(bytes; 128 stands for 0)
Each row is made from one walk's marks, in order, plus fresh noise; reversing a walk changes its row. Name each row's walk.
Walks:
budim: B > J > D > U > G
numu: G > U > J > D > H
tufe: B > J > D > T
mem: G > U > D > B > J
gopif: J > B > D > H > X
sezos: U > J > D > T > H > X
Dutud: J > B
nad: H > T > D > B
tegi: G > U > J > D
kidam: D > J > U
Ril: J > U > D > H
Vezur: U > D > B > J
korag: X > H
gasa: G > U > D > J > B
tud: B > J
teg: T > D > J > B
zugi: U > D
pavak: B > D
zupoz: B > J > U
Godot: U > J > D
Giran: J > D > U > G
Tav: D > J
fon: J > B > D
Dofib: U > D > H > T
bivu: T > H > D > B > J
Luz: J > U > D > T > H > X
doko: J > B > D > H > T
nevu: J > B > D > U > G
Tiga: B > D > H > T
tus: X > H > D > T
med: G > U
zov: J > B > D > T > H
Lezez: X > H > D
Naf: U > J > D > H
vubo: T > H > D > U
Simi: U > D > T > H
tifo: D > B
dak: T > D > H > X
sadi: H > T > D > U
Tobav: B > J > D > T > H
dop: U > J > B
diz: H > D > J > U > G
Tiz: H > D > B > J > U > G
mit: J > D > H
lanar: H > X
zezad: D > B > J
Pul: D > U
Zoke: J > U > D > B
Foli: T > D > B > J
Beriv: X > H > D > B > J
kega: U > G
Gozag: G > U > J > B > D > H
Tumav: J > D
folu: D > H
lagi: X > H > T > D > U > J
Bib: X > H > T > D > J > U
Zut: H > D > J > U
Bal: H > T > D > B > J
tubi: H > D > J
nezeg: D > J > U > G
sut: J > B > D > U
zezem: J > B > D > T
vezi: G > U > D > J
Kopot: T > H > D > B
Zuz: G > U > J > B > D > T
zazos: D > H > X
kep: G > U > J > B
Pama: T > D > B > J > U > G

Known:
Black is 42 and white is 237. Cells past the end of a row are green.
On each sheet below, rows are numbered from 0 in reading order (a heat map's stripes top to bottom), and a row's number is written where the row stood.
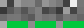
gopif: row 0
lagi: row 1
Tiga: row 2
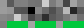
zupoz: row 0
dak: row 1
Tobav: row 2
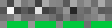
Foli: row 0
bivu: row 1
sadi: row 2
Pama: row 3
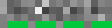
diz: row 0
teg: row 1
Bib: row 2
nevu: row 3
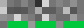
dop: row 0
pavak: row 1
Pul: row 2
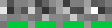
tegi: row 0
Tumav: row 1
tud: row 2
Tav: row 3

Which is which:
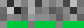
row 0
Bal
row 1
mem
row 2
zezem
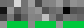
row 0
tus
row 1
sut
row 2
Luz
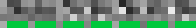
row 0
mit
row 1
sezos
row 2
Vezur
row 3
zugi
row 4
tubi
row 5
Giran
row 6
Godot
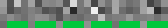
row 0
Zuz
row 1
Tiz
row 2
nad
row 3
zezad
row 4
nezeg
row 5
Zut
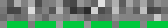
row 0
Dofib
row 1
vezi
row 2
Naf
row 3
Kopot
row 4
gasa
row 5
Zoke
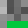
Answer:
numu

